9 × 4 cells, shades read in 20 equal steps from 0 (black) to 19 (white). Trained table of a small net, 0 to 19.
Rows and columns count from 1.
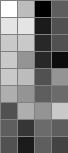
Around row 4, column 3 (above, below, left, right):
3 6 11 1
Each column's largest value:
19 17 11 15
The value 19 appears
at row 1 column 1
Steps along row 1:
down down up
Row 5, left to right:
15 14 6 11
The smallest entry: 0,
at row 1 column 3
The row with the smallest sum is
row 9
